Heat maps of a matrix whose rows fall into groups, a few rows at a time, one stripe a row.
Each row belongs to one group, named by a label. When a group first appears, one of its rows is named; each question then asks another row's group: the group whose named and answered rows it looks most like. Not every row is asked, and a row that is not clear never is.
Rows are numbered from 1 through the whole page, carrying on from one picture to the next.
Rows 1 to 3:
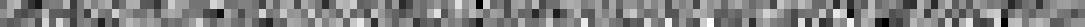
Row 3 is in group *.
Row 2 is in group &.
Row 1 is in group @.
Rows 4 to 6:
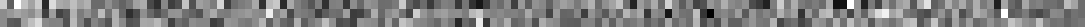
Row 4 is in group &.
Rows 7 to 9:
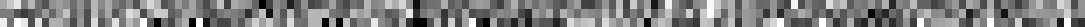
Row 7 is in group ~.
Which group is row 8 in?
*
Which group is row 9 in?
&
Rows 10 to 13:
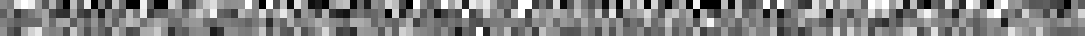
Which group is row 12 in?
*
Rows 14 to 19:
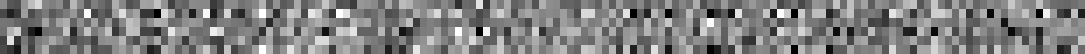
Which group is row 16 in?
*
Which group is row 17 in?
@
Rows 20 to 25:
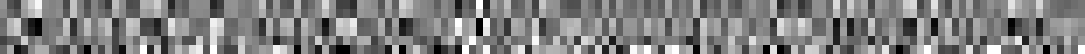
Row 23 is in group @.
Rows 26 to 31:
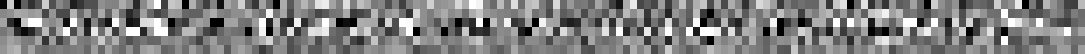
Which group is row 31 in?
~
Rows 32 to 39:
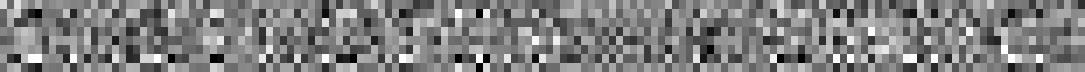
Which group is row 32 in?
&
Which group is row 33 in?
@
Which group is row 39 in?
@
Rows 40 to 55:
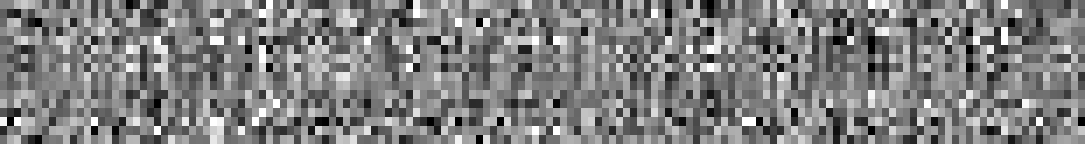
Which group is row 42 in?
@
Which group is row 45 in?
*
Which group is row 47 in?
*
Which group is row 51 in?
&
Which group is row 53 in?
&
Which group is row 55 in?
@
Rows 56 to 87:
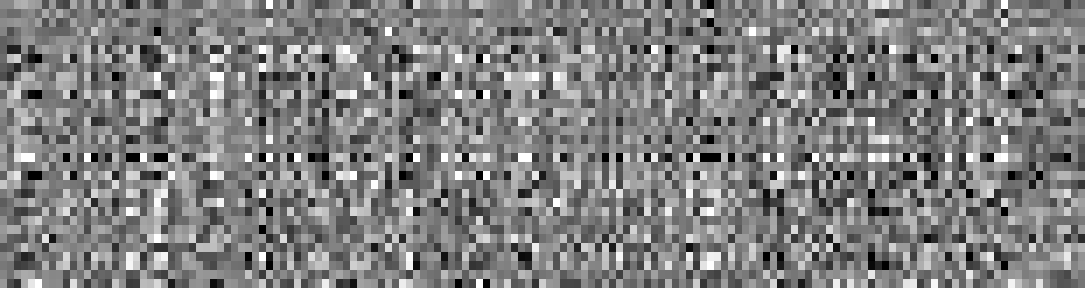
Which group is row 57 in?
*
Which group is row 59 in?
&
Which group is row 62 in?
@
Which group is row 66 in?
@
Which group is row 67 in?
~
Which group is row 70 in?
@
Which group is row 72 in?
&
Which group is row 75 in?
@
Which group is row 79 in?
*
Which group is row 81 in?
~
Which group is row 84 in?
*
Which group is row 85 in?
*
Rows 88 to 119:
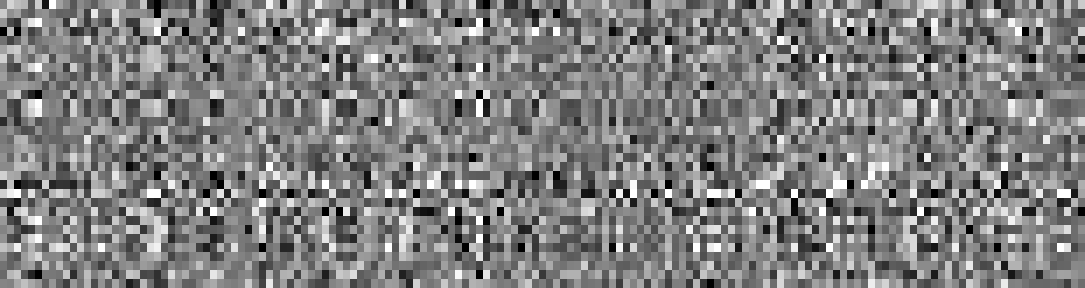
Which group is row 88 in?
&
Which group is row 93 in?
~
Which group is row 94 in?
&
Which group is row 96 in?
&
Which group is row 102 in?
*
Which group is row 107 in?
&
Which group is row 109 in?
~
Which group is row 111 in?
&
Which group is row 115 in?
~
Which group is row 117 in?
*
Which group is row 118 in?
@
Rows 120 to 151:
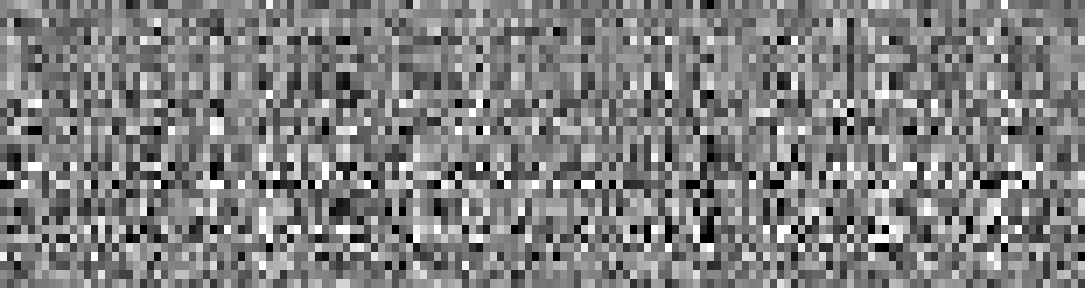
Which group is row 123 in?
&
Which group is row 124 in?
~
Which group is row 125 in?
@
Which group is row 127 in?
@
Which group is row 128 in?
~
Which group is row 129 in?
~
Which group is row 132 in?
&
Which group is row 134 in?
@
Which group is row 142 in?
~
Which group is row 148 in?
&
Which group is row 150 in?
~
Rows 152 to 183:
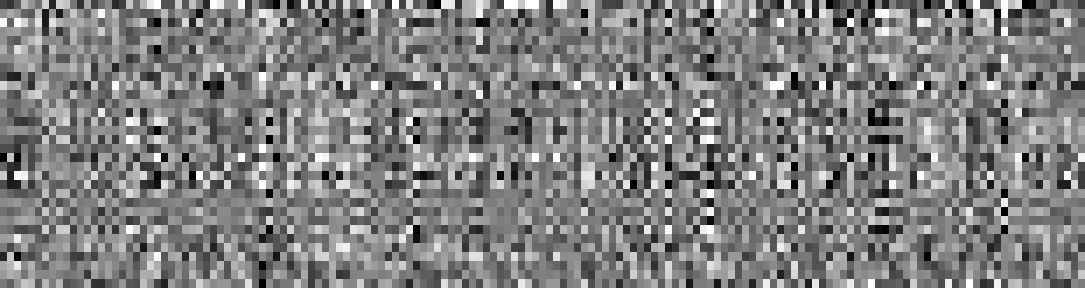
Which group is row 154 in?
&
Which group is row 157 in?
&
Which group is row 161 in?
&
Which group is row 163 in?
*
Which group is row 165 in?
*
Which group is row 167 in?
*
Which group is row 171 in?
&
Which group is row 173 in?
*
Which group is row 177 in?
*
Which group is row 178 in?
~
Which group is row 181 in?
~
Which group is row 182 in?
~
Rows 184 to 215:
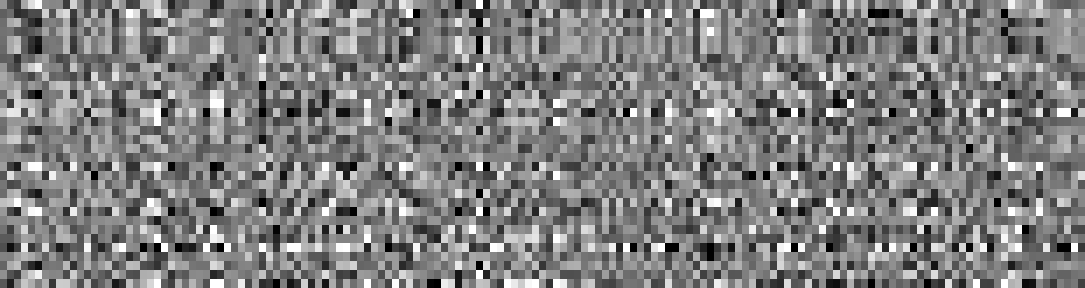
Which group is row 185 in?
*
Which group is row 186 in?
@
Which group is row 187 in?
*
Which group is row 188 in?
@
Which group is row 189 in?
@
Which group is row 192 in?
&
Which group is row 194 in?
@
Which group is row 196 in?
~
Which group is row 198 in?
@
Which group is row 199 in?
~
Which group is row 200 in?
*
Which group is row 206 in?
~
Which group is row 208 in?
&
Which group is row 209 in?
&
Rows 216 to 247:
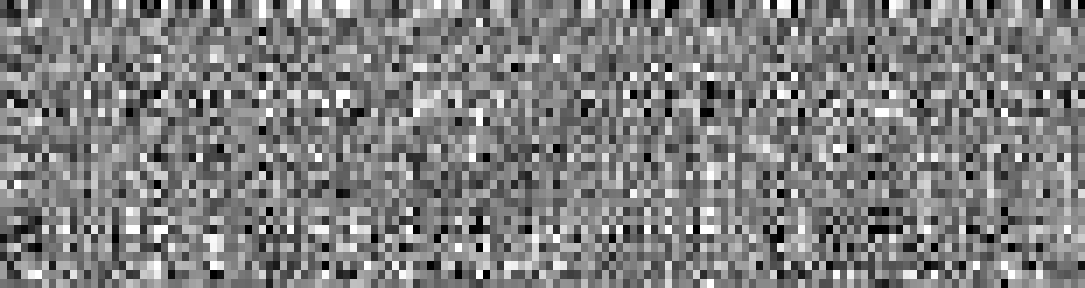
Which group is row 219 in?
~
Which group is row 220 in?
*
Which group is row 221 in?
@
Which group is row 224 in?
~
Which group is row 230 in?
~
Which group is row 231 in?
&
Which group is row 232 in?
&
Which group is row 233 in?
&
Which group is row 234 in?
~
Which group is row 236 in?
&
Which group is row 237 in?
~
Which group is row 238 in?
&
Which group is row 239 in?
*
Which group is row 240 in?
@
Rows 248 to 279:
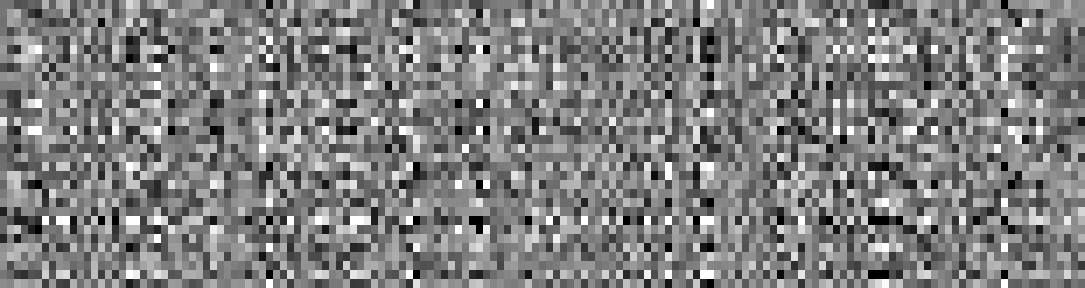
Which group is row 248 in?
*
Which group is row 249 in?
@
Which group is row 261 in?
&
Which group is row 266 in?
*
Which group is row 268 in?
@
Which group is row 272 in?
*
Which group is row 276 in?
~
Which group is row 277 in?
&
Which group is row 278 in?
*
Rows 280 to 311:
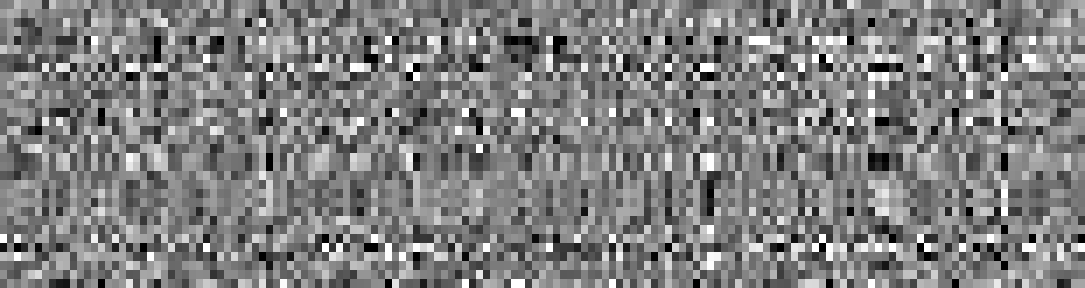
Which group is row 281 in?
~
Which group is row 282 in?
*
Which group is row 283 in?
@
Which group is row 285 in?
&
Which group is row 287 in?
*
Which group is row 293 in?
*
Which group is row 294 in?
@
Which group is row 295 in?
&
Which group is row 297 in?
*
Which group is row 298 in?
*
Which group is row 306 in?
&
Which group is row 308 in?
~
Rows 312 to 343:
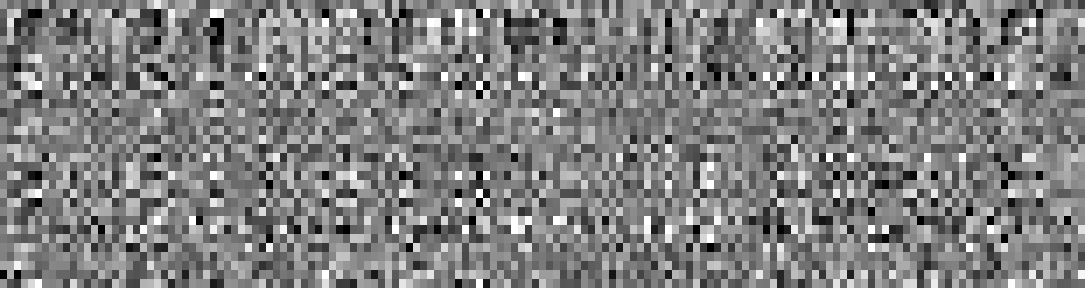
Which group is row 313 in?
@
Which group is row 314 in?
&
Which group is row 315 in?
&
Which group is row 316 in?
&
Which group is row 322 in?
@
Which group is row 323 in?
&
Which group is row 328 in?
~
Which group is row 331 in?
@
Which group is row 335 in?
*
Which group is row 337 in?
~
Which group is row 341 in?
~
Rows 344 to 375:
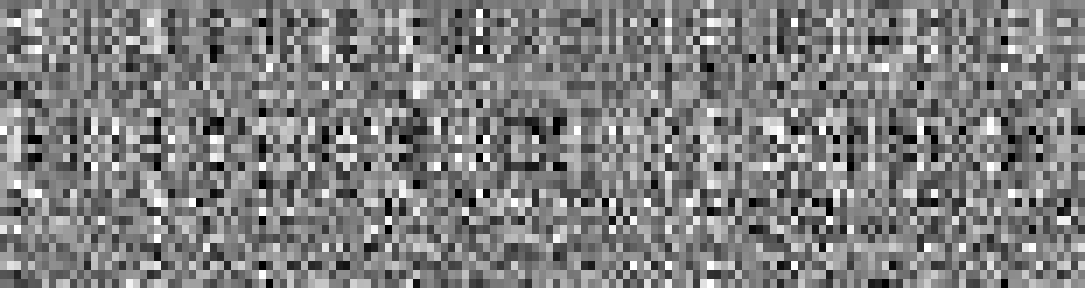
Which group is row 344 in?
*
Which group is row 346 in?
~
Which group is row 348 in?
*
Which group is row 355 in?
@
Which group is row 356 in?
~
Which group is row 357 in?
&
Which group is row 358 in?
&
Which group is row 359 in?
@
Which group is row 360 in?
~
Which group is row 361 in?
@
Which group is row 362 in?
&
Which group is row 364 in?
~
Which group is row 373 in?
~
